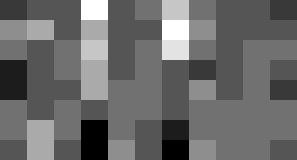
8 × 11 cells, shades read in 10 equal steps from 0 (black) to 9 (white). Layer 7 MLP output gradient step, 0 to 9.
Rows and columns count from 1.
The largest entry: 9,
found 2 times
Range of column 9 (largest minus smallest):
1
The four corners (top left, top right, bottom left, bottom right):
2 2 3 3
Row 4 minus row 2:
-4 -3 1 0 0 1 -6 -3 0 1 0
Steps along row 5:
up same up down same down up down up down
